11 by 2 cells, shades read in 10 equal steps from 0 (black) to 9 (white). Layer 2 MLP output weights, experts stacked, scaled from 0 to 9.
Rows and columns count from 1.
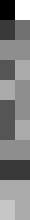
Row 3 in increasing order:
5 5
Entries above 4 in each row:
1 0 2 1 2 1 1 2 0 2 2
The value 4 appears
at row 2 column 2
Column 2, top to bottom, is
9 4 5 6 5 5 6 5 2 6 6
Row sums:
9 6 10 9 11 8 9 10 4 12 13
